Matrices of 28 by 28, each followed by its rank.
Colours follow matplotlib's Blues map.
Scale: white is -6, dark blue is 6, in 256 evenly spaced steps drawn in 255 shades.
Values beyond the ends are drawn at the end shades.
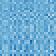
three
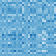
three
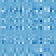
three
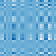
one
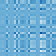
one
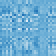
three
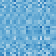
three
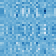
three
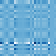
one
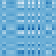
one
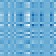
one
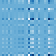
one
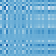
one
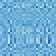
three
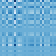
one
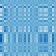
one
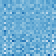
three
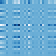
one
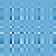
one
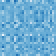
three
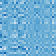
three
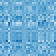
three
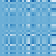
one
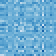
three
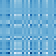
one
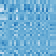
three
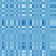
one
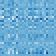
three
